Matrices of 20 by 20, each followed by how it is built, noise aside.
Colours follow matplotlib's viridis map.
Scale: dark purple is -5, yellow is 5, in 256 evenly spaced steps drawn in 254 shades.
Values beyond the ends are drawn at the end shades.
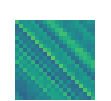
Toeplitz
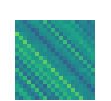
Toeplitz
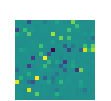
sparse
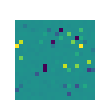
sparse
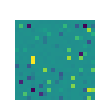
sparse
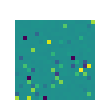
sparse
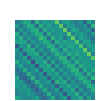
Toeplitz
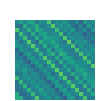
Toeplitz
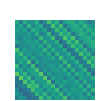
Toeplitz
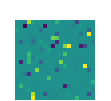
sparse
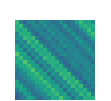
Toeplitz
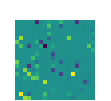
sparse
